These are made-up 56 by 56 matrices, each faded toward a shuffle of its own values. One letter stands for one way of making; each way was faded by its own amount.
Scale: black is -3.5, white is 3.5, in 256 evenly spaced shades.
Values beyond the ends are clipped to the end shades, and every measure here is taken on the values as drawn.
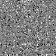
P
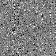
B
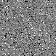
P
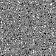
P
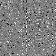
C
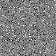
P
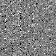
B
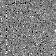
B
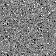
P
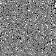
P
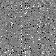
C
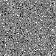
B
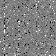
C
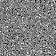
P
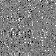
C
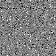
P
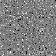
C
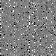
C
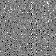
C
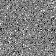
P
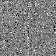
B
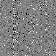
C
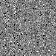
B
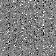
B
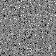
P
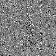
B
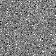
P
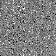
B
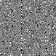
B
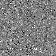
P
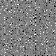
C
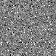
P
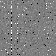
C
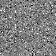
P
